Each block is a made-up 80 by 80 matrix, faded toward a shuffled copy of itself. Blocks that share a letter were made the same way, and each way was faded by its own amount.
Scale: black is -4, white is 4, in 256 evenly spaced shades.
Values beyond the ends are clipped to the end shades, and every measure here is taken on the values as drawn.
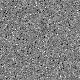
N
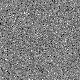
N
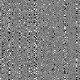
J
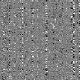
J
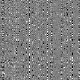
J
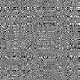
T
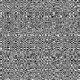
T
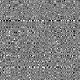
T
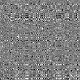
T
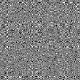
T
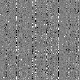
J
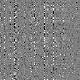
J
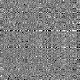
T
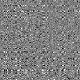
T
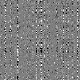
J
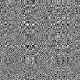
T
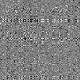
T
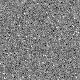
N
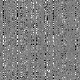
J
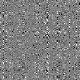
J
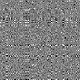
T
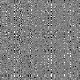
J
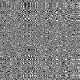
T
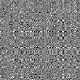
T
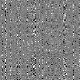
J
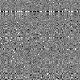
T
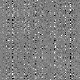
J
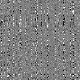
J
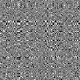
T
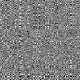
T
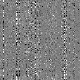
J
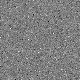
N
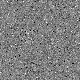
N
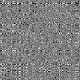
T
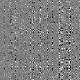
J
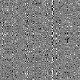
J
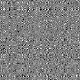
T
